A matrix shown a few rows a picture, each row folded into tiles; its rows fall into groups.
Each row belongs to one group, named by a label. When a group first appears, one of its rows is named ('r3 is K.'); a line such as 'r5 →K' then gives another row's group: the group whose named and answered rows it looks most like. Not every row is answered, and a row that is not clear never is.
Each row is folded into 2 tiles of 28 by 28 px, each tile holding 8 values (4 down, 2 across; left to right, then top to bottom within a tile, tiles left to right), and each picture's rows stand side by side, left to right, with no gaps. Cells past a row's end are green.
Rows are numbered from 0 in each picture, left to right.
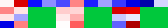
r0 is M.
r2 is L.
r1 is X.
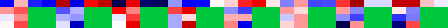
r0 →X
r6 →M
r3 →L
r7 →M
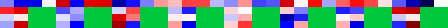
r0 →L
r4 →X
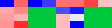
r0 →X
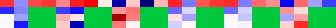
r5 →X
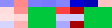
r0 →X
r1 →L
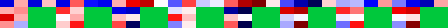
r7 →L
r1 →X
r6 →L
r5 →L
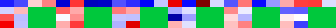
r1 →X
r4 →X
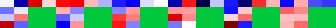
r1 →M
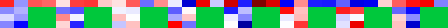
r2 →M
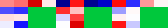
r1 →X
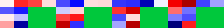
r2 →L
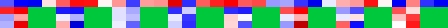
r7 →X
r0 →L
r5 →L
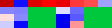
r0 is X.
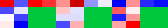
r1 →M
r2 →X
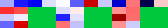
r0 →L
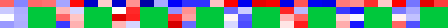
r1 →M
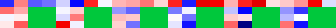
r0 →X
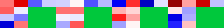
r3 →M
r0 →M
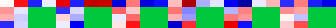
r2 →X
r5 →X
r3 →M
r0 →M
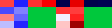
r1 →X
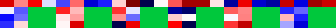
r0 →M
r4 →X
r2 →M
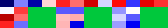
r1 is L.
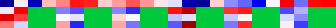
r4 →L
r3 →L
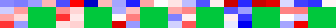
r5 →L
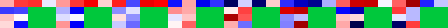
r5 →L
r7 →M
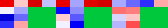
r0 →M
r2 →L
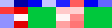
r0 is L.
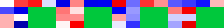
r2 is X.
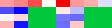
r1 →M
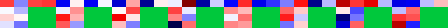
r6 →M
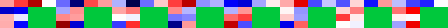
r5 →M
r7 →L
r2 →L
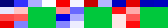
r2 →X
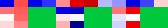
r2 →L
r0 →X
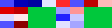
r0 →L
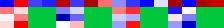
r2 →L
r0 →X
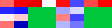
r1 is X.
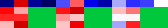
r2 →L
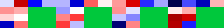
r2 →M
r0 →M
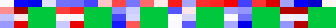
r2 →M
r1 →L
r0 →L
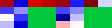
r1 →M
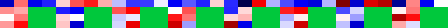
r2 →L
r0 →X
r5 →L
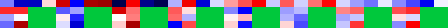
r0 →L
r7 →L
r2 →X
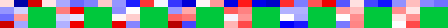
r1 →L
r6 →X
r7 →X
